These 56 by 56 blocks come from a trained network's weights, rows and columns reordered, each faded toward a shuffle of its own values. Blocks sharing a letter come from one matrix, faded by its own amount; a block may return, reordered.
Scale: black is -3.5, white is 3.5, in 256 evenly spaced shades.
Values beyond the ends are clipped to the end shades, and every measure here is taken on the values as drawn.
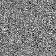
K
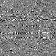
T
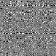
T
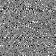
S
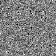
K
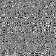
S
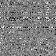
T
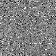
S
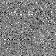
S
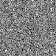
K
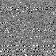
T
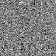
K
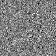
K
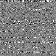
T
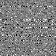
T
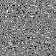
S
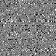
S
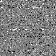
S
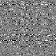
T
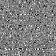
S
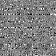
T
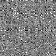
S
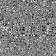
S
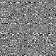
T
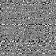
T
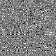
T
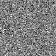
K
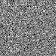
K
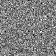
K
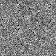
K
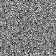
K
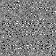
S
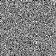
K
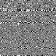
T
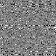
T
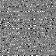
T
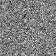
K
